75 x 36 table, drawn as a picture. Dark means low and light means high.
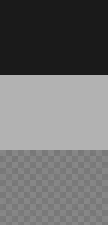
The table splits into 3 rows of 1 panel. Panel 1,1: very low, flat. Panel 2,1: high, flat. Panel 3,1: middling, checkered, faint in contrast.
